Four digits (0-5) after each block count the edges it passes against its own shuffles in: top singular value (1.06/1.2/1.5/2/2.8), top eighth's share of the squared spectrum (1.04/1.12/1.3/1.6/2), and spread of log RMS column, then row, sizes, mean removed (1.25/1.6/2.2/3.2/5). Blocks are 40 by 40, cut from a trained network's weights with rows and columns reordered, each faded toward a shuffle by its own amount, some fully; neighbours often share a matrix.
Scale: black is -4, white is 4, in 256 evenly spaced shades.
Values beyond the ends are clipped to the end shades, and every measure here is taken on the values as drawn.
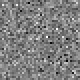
0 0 0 0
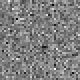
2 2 1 0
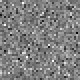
0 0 0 0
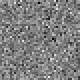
0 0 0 0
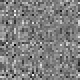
4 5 3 2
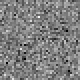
0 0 0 0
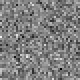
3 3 2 1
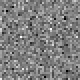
2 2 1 0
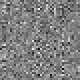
3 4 2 2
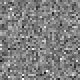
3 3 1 1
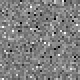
0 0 0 0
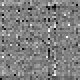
2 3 2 0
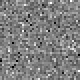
0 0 0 0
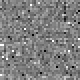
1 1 0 0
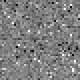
0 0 0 0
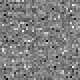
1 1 0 0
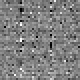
2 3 2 0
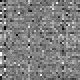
3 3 2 0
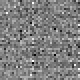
2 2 2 0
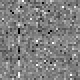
2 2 1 0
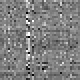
3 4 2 0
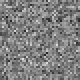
2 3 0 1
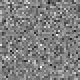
1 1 0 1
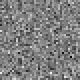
0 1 0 0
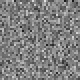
0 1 0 0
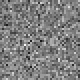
2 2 1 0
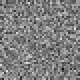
2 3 1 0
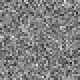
1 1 0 1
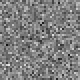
0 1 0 0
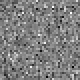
1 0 0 0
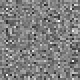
3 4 2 1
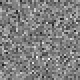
1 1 0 0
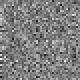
3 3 2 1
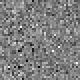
2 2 1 0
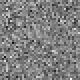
2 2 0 0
